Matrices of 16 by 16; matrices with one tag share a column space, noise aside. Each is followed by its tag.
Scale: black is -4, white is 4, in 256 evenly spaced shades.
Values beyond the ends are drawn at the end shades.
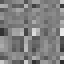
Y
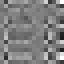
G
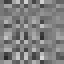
G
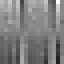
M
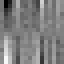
M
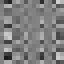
G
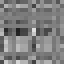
Y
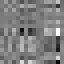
Y
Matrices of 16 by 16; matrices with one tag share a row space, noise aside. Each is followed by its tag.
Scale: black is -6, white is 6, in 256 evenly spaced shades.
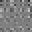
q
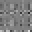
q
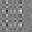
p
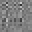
p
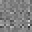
q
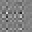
p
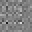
p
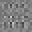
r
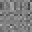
q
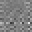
q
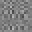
r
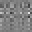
q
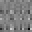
q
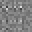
p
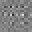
r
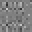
p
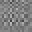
r
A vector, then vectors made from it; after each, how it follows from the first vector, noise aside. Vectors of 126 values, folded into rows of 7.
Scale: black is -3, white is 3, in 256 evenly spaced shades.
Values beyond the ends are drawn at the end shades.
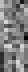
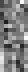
negated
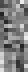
negated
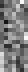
negated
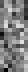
reversed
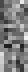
negated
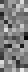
sign-scrambled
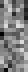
reversed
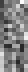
negated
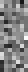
sign-scrambled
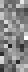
sign-scrambled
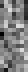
reversed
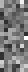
sign-scrambled
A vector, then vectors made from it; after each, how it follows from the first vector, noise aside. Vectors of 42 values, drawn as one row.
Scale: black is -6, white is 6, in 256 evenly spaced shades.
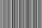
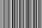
scaled up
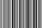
scaled up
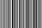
scaled up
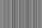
shrunk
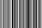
scaled up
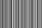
negated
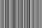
reversed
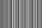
negated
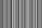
negated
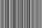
reversed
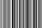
scaled up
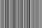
reversed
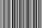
scaled up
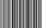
scaled up
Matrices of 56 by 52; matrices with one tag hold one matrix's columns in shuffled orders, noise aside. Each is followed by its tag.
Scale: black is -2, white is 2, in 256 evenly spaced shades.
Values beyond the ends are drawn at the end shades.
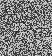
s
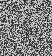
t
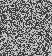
s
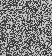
t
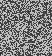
s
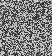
s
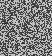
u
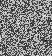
t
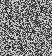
u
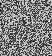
t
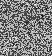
s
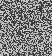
s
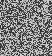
u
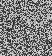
t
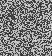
s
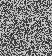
t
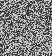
s
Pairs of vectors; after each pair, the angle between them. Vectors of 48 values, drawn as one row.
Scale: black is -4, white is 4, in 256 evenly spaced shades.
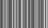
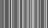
orthogonal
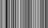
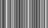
nearly opposite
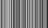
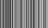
nearly opposite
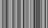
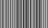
partly aligned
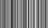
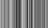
partly opposed
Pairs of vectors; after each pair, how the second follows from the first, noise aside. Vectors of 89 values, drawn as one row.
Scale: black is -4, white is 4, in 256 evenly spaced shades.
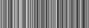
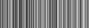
negated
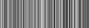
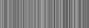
shrunk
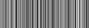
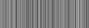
shrunk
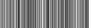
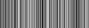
negated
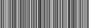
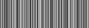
negated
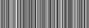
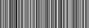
negated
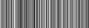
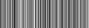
negated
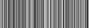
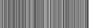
shrunk
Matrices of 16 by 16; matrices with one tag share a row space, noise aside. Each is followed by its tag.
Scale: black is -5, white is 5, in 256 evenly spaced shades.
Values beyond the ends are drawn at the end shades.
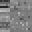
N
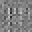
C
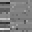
N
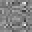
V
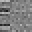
N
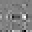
V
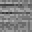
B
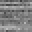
B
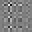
C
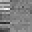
N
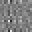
C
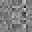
V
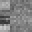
N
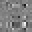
V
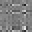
V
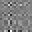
C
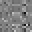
V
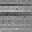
B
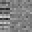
N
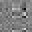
V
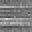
B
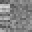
N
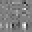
V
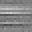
B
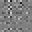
C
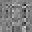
V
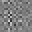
C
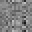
V
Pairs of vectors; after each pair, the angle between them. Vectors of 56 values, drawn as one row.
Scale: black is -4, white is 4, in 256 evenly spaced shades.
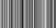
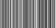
partly opposed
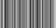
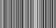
orthogonal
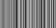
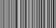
nearly parallel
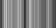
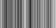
nearly opposite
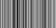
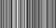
nearly opposite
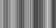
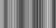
nearly parallel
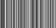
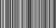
partly opposed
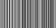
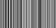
nearly opposite
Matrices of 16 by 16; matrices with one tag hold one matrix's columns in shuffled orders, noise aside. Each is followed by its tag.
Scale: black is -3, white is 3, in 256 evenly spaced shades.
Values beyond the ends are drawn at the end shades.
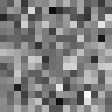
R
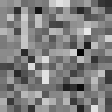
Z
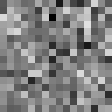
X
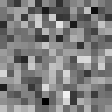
R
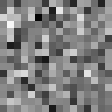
X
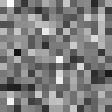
Z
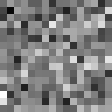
R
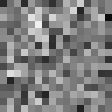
X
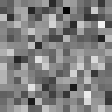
R
